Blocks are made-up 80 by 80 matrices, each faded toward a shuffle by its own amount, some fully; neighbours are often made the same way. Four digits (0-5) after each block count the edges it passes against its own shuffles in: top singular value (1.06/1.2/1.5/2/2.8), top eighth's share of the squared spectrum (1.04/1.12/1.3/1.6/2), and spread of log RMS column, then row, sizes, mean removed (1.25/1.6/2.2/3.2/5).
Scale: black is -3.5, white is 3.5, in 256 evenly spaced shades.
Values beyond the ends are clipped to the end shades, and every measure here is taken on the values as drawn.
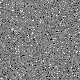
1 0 0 0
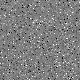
1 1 0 0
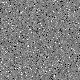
1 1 0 0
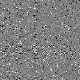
3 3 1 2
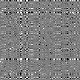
5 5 3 3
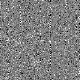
2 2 3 0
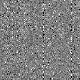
4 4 2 1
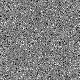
2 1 0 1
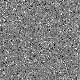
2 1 0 0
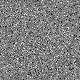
0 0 0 0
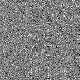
3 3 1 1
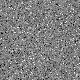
0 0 0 0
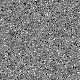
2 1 0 0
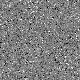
1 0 0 0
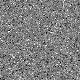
1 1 0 0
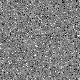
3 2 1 0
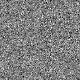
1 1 2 0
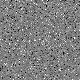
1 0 0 0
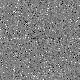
2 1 0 0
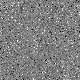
2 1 0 0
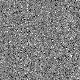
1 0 1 0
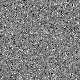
0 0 0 0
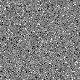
3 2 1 0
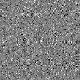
3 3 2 1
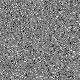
2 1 0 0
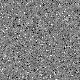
2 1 0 1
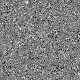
2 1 0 0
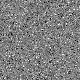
1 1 0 0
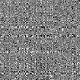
4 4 3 3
